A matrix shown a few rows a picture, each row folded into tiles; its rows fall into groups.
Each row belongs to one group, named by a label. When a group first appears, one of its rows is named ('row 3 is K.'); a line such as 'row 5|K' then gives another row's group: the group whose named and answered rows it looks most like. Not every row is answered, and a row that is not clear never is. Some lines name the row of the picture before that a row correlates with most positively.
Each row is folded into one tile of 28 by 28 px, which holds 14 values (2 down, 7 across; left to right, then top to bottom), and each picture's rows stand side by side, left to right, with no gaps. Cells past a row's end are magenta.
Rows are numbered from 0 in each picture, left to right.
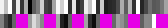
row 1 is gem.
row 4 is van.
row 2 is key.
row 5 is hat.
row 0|key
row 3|key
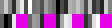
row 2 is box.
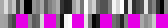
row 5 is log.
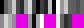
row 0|gem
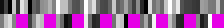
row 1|box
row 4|gem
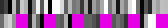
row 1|van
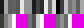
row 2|hat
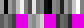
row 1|log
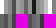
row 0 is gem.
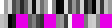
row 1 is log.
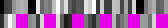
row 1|hat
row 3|key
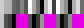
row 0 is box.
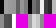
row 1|gem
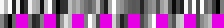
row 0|key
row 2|box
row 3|gem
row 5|hat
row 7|log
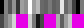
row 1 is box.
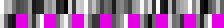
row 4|hat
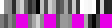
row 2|van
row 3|key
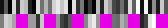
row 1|hat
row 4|van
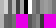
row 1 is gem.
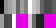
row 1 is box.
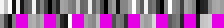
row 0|key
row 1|log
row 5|log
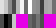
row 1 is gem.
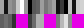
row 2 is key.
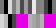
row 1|log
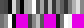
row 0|gem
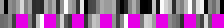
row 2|van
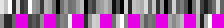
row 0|key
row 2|hat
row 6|log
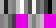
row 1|log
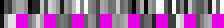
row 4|log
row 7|van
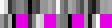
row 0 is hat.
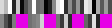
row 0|key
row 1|log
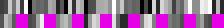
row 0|van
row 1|hat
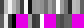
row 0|van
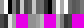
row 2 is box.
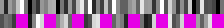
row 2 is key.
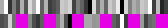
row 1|key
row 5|key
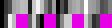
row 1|van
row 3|box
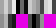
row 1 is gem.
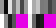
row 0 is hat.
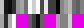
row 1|key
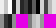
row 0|key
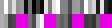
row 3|key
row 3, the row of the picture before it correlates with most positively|0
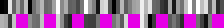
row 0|hat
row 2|box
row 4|hat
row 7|key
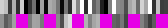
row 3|log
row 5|key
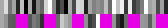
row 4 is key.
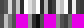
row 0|van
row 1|key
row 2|key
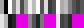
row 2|box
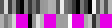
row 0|log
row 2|log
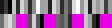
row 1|van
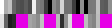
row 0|box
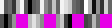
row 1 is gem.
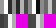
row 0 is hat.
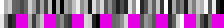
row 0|box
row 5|van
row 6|hat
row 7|key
